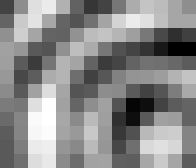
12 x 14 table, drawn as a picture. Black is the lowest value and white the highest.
Mirror symmetry: none. Rings: centred on the bottom right. Ninth with the highest average: bottom left. Odd rows or columns: none.
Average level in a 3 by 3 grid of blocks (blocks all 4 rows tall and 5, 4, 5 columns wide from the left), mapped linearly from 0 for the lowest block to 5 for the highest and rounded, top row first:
321
300
523
